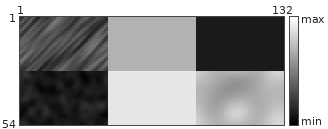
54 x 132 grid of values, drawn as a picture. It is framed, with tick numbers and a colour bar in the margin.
It is made of 2 by 3 panels. Panel 1,1: low, slanting up to the right. Panel 1,2: high, flat. Panel 1,3: very low, flat. Panel 2,1: very low, blotchy, faint in contrast. Panel 2,2: very high, flat. Panel 2,3: high, smooth.
